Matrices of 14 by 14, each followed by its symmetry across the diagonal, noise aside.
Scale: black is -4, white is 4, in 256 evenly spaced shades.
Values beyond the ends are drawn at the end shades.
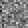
neither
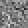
antisymmetric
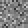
antisymmetric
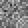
symmetric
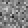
neither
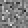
antisymmetric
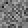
symmetric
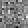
antisymmetric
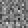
neither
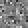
antisymmetric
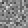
symmetric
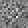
symmetric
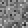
symmetric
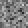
neither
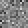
symmetric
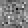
antisymmetric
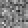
neither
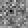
symmetric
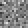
neither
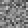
neither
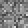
symmetric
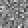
neither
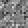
antisymmetric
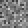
symmetric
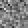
antisymmetric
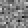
neither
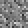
antisymmetric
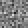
antisymmetric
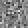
neither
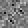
symmetric
